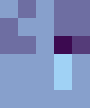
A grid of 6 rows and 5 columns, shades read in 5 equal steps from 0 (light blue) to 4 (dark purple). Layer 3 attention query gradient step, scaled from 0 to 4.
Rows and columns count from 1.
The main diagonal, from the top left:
1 1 1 0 1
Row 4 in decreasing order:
1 1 1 1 0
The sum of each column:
8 8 6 9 10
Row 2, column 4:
2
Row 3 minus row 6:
1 1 0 3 2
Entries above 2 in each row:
0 0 2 0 0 0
